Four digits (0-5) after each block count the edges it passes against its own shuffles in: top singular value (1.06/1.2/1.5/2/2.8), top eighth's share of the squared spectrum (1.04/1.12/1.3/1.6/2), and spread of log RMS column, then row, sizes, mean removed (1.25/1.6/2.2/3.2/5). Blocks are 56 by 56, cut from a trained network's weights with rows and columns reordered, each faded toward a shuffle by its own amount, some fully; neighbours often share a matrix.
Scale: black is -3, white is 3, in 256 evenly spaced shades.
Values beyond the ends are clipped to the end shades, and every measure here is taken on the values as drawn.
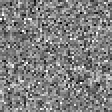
0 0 0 0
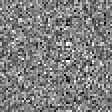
3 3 1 0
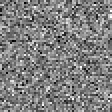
0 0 0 0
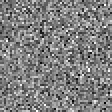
1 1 0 0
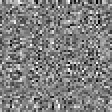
3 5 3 2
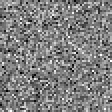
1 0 0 0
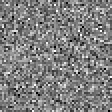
0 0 0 0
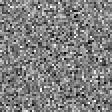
1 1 0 0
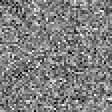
1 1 0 0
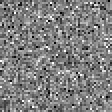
0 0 0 0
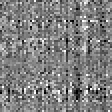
3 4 1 3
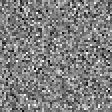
2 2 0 0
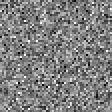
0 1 0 0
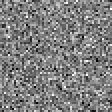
0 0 0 0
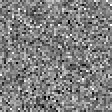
0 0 0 0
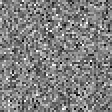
1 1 0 0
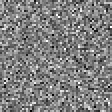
1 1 0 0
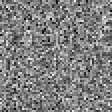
3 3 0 1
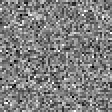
1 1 0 1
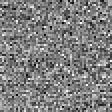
3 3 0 1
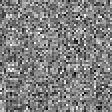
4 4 2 2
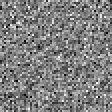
2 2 0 0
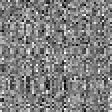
4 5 3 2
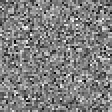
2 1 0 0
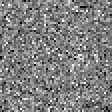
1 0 0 0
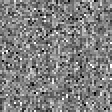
1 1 0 0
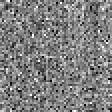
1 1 0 0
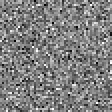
1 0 0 0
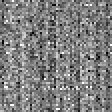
3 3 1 3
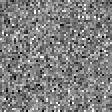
0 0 0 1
